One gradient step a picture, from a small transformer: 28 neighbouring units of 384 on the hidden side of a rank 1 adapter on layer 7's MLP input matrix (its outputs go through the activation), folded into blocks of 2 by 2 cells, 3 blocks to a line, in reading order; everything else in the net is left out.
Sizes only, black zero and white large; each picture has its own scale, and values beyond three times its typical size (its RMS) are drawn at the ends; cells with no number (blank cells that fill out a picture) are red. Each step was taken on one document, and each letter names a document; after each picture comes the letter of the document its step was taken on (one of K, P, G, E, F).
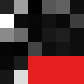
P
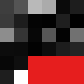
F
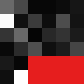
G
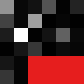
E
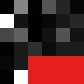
G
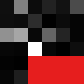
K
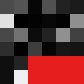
P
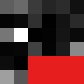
E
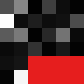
P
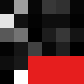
P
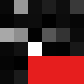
K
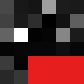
E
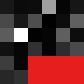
E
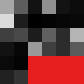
F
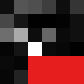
K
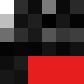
F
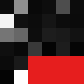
P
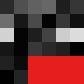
F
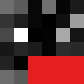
E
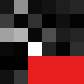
K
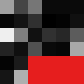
F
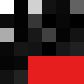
F
